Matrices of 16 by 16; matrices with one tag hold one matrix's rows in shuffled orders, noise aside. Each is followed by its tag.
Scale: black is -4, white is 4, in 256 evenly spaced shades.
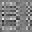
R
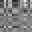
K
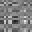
K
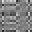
R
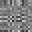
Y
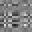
K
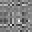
Y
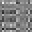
R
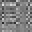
R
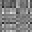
R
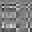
R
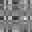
K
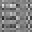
R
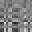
K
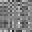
Y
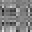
R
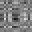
K
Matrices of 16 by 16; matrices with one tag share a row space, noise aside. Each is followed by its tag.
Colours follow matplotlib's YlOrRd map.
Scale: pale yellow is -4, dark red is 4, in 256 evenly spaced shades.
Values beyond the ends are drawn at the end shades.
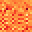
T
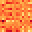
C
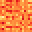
C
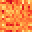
C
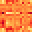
C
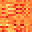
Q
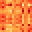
C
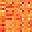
C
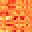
Q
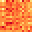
C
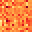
T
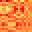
Q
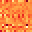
T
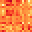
C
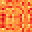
C
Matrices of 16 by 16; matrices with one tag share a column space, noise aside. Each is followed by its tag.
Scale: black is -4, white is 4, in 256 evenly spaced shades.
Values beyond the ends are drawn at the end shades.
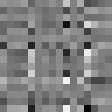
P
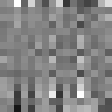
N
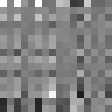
N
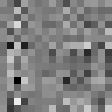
P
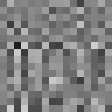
P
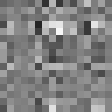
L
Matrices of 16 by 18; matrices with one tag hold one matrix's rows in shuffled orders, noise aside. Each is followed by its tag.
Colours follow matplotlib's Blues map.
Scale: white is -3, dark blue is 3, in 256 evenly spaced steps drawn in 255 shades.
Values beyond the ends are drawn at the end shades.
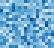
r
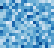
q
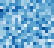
q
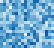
r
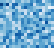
q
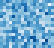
r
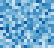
q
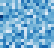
q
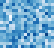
r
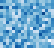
q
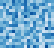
r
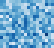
r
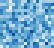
r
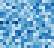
q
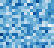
q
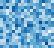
q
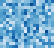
r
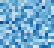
q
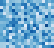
r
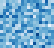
q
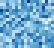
q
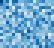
q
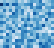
q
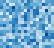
r
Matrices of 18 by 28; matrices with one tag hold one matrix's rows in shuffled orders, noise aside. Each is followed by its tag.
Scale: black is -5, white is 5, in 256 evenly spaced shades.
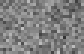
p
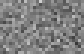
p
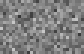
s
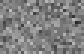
p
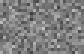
s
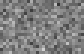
s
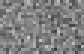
p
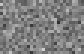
s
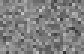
p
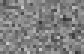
p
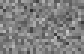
s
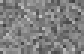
p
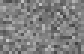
p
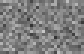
s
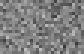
p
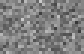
p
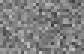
p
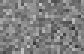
p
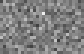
s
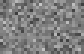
s
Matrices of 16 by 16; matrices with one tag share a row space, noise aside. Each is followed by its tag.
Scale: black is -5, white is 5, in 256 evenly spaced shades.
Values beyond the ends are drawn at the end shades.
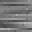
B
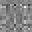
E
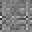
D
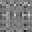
E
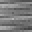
B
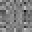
E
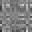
D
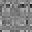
D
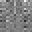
E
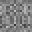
E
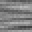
B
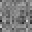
D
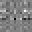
E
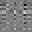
E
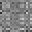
D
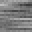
B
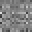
D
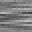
B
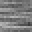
B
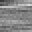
B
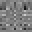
E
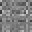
D
